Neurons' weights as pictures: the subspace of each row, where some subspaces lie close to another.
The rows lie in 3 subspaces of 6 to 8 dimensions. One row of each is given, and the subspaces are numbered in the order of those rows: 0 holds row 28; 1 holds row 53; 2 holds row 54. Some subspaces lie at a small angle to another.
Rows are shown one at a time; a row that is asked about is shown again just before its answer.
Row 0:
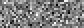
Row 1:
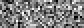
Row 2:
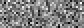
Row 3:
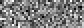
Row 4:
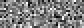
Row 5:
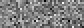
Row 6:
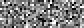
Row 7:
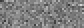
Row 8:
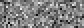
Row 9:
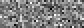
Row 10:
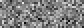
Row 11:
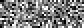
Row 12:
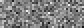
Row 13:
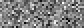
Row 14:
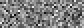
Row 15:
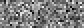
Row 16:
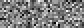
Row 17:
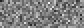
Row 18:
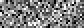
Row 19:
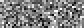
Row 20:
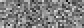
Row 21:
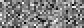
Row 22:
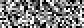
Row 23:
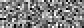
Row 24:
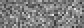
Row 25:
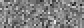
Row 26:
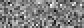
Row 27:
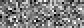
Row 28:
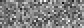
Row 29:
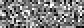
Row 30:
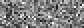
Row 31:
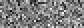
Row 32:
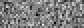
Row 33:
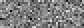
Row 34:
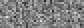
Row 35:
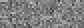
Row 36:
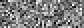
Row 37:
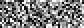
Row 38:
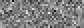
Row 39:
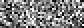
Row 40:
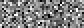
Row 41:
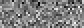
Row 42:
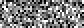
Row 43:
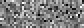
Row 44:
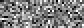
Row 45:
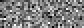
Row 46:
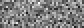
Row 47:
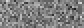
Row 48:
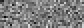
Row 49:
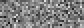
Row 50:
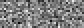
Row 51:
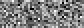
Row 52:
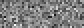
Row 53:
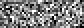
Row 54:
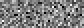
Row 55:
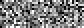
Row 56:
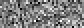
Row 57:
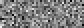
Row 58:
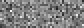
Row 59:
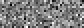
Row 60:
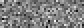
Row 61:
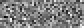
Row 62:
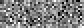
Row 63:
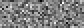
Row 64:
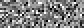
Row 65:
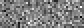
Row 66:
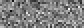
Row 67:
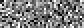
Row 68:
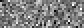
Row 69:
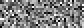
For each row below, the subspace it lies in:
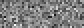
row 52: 1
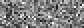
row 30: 0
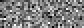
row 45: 1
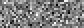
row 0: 0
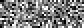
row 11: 2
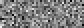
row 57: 2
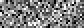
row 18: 0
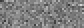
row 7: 1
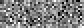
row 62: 1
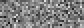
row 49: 0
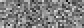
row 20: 1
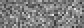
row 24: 1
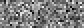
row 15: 2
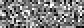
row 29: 1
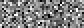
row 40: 2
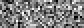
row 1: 2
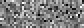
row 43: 0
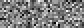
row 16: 2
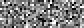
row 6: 1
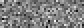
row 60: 2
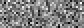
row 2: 2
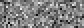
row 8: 0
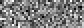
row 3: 2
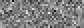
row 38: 0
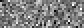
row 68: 2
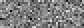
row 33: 1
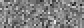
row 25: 1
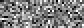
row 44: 2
